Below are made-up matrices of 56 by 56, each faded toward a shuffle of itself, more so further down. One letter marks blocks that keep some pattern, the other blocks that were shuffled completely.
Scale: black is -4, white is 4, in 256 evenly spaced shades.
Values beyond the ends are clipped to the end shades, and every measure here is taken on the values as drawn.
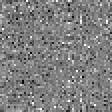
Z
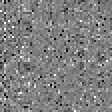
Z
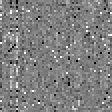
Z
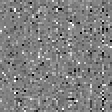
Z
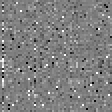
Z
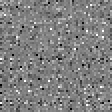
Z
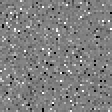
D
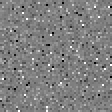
D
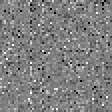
Z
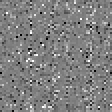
Z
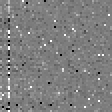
Z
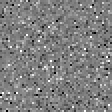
D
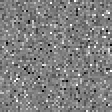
D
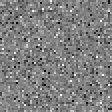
D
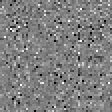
Z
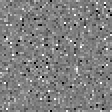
D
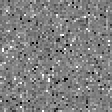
D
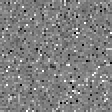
D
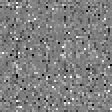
Z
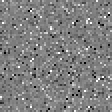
D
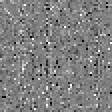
Z
